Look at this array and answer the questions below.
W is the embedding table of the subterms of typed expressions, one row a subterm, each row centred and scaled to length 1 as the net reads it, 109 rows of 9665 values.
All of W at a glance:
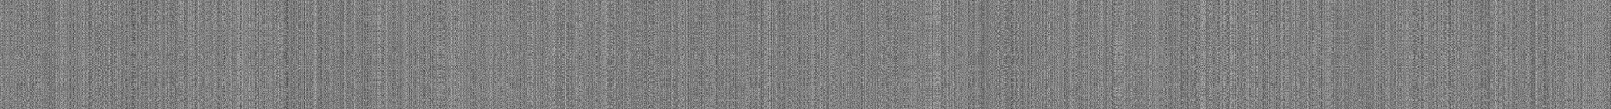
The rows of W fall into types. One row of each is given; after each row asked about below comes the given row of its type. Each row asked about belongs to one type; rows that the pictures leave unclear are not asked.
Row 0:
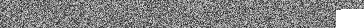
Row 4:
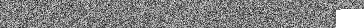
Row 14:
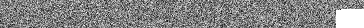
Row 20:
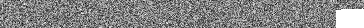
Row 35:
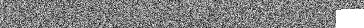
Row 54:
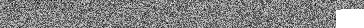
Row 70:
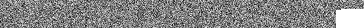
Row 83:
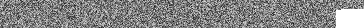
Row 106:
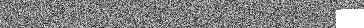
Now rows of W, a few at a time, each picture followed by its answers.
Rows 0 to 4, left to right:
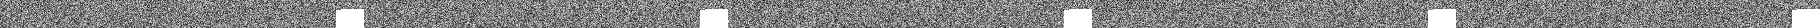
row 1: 35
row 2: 35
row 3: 54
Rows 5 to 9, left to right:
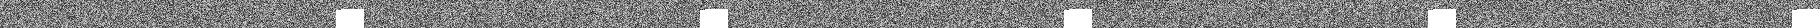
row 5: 83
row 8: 54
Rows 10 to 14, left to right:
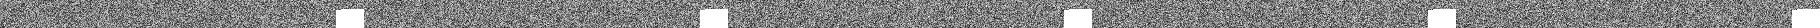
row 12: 4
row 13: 35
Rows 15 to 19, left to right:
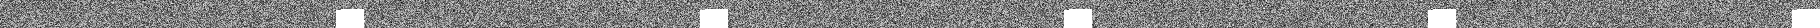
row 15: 54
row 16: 83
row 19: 83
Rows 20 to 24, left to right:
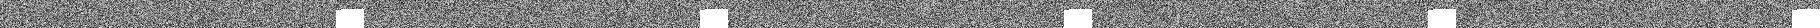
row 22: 0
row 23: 0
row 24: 54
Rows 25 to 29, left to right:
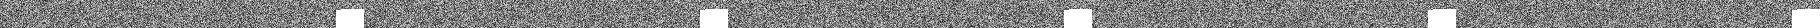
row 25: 4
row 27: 106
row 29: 14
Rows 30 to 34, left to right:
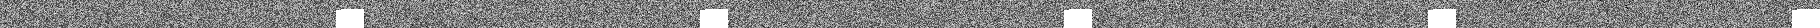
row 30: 35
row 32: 0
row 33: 106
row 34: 0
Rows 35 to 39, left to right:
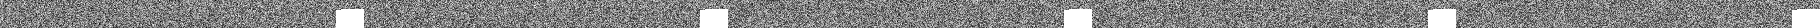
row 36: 35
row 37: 54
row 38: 106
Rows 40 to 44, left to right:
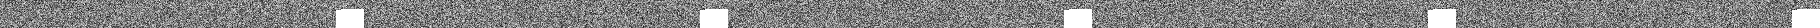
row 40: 54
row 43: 106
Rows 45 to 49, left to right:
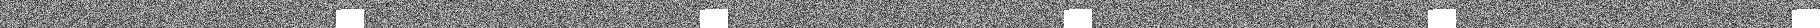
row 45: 4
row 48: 106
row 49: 106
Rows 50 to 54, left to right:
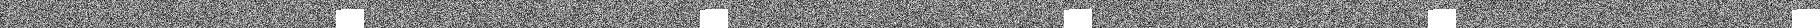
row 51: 35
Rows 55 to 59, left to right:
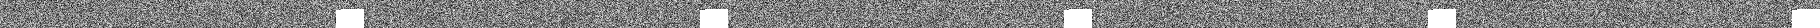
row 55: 54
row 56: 20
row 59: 0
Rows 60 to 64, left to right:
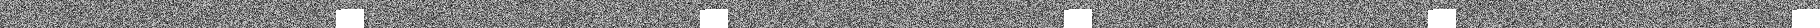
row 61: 20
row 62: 4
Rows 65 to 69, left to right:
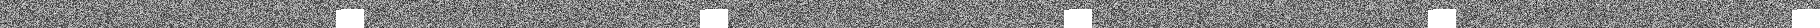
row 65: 35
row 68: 35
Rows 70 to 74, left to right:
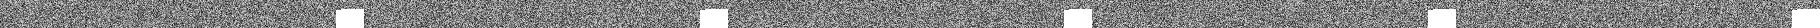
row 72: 54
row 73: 0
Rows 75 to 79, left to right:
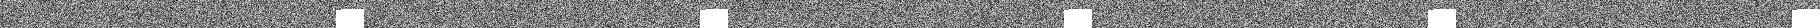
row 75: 0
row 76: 14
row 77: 54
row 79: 4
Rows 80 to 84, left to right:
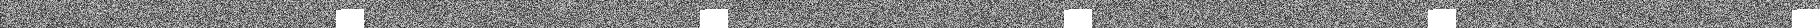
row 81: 0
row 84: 83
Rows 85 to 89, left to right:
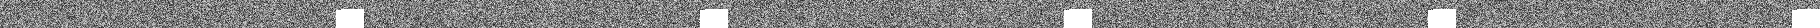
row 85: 83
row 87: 83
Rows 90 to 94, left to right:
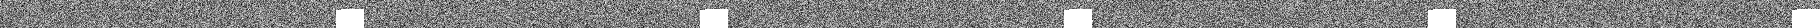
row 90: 14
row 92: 14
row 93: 0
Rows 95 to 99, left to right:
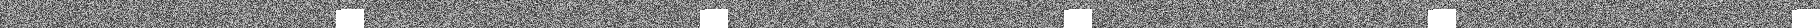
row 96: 54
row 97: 4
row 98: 14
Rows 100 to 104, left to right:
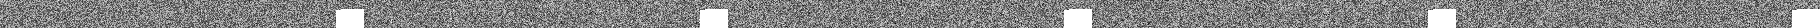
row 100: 20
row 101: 0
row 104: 4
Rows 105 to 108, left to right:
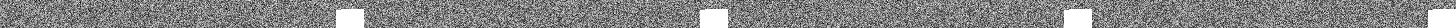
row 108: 4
